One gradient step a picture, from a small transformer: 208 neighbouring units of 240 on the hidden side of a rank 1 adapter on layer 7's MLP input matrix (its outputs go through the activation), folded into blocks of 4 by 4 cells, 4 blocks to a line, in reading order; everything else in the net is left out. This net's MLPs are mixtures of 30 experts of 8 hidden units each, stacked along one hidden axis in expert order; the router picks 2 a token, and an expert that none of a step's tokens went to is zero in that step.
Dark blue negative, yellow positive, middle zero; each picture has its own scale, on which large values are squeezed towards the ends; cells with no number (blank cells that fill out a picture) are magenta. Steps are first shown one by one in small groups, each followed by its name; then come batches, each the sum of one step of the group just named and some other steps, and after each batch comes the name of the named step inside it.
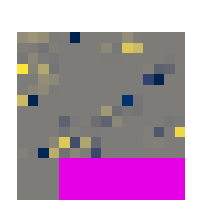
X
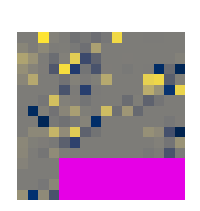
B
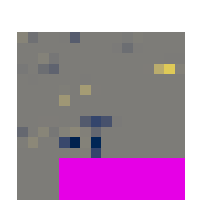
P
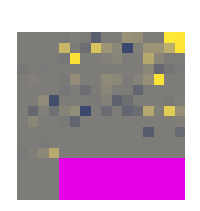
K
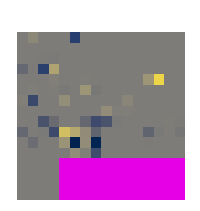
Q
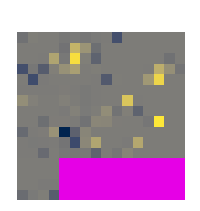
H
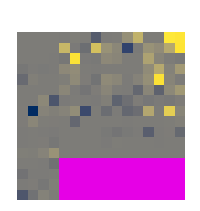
K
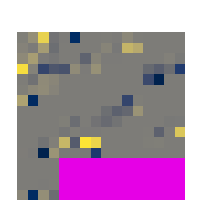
X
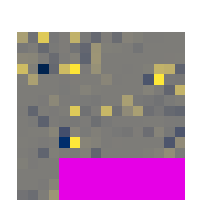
B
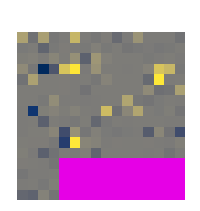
B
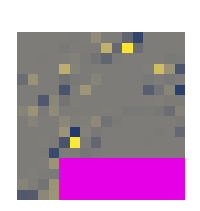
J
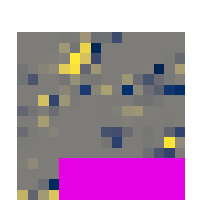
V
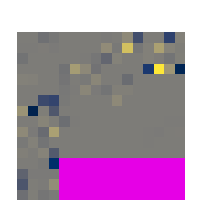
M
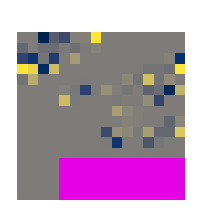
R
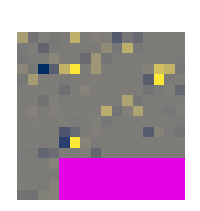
J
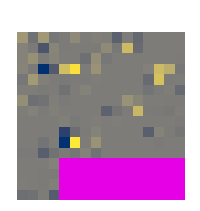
J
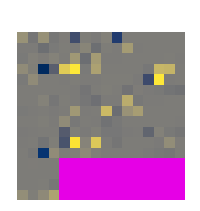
V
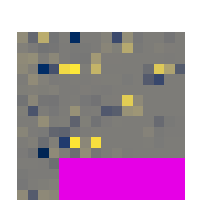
M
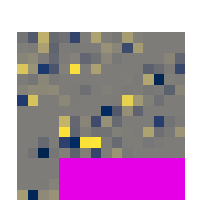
R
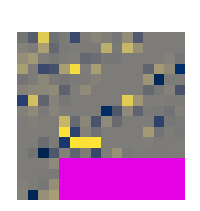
J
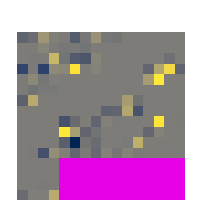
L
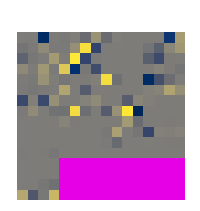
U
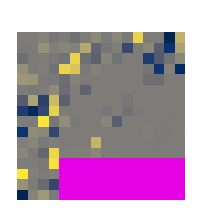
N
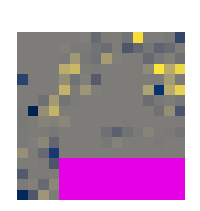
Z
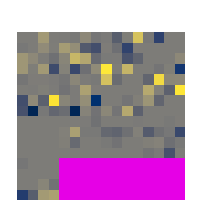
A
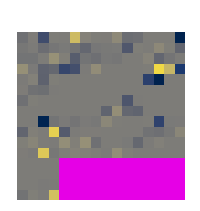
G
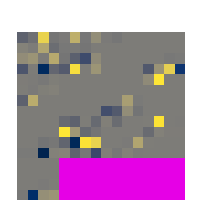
L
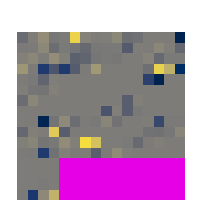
G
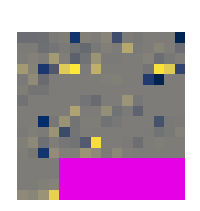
G
